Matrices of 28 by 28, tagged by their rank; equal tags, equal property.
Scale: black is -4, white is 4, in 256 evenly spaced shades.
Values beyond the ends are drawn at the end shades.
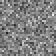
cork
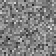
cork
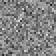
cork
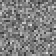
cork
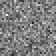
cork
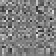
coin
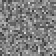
cork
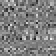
coin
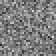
cork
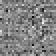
coin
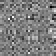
coin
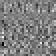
coin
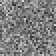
cork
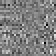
coin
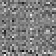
coin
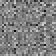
coin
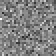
cork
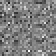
coin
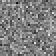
cork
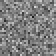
cork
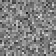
cork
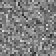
cork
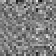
coin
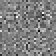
coin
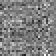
coin
